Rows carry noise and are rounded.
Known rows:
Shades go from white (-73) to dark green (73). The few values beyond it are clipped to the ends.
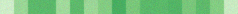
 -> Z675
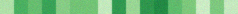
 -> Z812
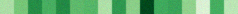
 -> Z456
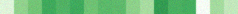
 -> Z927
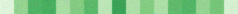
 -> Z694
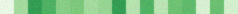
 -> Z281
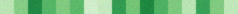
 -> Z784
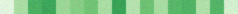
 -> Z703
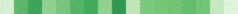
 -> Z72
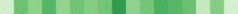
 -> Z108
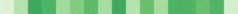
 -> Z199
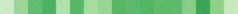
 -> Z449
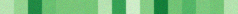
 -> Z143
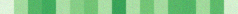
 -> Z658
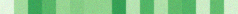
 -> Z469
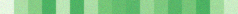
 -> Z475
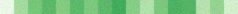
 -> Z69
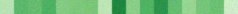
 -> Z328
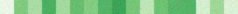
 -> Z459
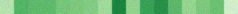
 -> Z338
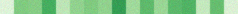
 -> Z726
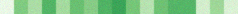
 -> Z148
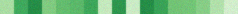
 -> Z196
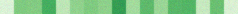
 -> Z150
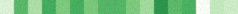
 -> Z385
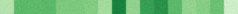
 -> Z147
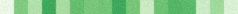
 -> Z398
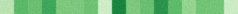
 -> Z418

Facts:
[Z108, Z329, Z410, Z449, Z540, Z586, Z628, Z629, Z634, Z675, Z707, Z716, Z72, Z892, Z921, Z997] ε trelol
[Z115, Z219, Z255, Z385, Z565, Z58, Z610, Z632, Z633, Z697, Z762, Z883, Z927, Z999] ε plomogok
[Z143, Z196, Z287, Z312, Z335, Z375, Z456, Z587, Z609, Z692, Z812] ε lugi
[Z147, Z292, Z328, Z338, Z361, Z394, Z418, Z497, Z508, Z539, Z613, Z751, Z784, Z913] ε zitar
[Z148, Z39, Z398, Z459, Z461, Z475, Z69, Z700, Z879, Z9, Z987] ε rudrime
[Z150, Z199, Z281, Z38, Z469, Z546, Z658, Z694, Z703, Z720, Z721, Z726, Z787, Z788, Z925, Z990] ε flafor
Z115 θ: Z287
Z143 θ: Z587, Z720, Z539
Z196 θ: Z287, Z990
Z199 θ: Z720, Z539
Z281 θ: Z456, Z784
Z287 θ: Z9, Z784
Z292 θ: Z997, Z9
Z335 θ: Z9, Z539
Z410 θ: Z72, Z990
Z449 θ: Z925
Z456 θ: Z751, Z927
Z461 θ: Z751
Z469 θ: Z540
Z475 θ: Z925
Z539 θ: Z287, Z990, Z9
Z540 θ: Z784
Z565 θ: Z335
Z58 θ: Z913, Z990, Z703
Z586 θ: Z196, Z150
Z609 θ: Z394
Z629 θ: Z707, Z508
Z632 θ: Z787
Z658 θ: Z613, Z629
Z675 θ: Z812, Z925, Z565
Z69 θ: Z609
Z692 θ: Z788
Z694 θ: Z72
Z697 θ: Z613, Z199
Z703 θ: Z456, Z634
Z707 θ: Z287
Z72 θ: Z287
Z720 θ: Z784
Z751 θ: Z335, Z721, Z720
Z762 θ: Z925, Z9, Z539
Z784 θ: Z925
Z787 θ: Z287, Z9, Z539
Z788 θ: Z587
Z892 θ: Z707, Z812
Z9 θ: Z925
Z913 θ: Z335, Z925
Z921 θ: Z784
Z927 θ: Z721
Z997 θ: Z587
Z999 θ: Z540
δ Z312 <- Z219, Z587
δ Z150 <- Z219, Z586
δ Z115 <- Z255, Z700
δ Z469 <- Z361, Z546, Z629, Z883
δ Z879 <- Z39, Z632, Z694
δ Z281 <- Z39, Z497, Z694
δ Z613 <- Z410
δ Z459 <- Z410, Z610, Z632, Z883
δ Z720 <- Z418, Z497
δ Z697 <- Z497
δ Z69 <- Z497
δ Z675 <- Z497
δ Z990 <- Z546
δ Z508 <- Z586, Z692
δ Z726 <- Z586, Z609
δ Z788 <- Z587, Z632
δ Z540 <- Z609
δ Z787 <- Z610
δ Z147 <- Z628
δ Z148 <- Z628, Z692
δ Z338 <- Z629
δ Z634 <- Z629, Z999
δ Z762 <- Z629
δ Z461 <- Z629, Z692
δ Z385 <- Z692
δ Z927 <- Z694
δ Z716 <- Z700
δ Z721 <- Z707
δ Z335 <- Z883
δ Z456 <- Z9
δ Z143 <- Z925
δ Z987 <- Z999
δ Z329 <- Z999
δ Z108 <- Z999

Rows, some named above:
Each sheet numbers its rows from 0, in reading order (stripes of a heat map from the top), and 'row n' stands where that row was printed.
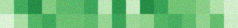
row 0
Z196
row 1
Z997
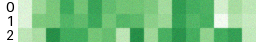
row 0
Z565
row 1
Z697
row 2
Z751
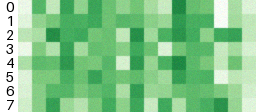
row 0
Z255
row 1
Z927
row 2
Z751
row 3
Z39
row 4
Z587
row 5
Z58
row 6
Z410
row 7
Z787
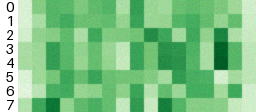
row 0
Z410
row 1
Z997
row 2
Z9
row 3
Z913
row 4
Z913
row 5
Z565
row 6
Z788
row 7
Z287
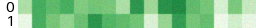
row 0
Z312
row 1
Z115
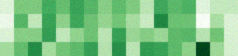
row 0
Z632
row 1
Z255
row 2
Z546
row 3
Z539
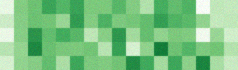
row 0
Z999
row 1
Z762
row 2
Z540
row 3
Z143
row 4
Z9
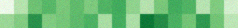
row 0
Z461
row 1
Z335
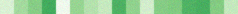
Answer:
Z925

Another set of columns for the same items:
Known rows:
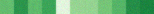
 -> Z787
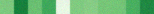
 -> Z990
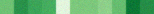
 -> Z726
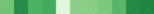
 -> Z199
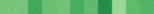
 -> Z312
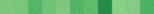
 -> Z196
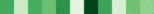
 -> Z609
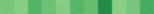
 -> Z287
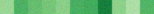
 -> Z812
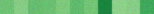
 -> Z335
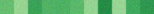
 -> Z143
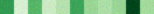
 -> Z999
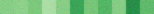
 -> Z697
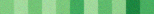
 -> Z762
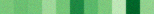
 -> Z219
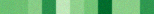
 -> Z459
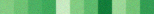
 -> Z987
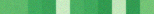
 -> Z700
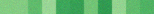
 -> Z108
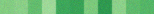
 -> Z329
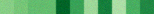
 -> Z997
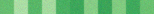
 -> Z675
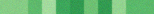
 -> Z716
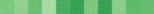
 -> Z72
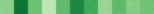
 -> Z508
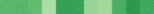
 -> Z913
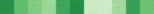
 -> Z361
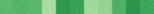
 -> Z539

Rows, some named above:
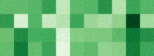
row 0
Z9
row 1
Z999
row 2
Z720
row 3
Z925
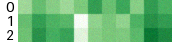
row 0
Z927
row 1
Z658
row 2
Z720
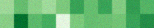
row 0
Z927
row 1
Z721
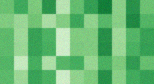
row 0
Z39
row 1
Z58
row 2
Z461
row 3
Z461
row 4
Z921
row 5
Z475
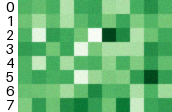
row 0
Z784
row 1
Z892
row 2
Z69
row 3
Z546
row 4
Z921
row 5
Z281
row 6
Z707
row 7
Z587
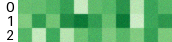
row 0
Z9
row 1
Z587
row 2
Z540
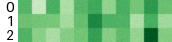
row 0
Z921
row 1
Z707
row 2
Z632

